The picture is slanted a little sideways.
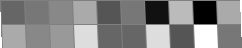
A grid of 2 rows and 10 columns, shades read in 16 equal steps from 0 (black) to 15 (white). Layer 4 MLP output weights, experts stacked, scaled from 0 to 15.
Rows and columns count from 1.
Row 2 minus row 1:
4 1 1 3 1 -1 12 -6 15 -3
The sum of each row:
65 92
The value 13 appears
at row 2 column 4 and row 2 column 7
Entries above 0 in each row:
9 10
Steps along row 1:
up up up down up down up down up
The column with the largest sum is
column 4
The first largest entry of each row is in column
8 9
